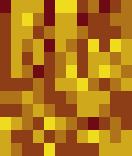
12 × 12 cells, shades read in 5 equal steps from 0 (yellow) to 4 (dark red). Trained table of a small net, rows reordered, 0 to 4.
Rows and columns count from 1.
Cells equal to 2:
31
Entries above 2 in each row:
5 5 5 4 4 4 5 4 6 5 4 6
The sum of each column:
29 20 23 24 31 20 19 27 21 25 24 22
